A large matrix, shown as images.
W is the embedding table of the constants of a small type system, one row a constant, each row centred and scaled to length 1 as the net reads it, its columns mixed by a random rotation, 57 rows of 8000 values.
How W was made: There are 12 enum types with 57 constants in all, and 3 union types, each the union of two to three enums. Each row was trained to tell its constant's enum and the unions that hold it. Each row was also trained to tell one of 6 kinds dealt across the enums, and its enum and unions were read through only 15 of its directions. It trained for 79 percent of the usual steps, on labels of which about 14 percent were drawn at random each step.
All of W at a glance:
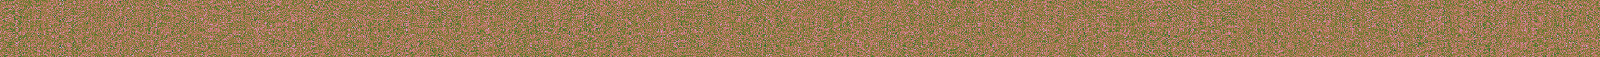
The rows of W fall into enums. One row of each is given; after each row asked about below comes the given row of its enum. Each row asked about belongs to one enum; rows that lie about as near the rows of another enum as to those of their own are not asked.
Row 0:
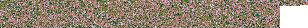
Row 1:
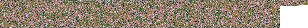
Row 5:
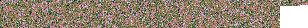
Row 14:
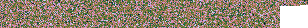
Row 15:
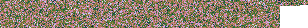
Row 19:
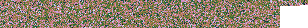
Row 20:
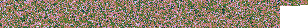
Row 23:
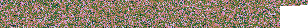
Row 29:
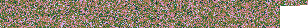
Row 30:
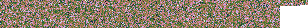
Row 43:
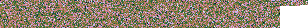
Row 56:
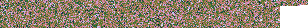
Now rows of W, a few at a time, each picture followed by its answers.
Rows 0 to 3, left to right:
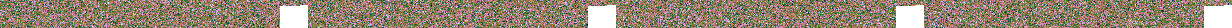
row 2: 1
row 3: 19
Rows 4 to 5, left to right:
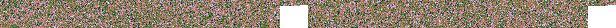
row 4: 30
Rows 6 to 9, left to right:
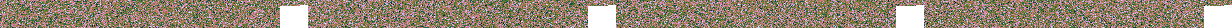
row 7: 43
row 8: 0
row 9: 14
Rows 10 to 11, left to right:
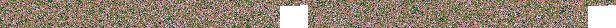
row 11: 30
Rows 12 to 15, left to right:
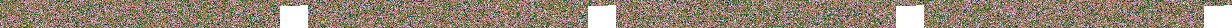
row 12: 20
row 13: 30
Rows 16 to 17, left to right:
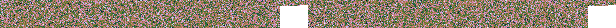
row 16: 56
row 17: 14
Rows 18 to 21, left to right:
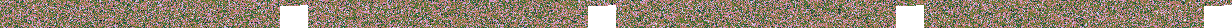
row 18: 5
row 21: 56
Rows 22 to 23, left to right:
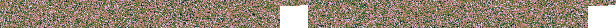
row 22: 1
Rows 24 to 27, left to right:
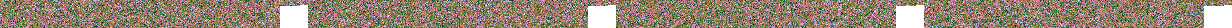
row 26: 23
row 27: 20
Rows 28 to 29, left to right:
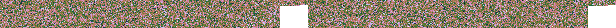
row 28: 1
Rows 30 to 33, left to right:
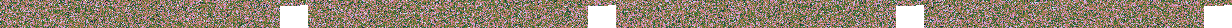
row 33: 30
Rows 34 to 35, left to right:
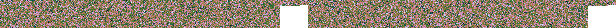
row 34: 43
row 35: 5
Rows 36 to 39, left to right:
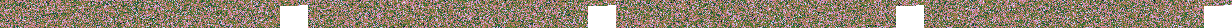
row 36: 1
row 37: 20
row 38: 14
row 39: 1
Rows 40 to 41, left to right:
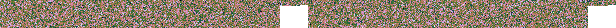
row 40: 43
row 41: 15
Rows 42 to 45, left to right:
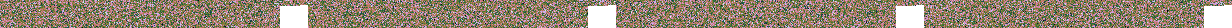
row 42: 0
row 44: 0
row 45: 20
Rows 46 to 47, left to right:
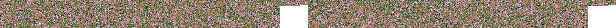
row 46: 20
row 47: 30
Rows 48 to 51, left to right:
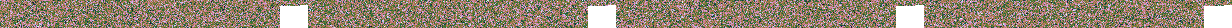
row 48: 14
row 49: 56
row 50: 43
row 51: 43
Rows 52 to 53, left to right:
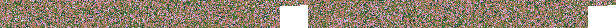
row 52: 56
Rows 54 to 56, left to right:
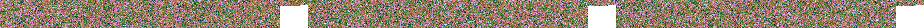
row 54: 19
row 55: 14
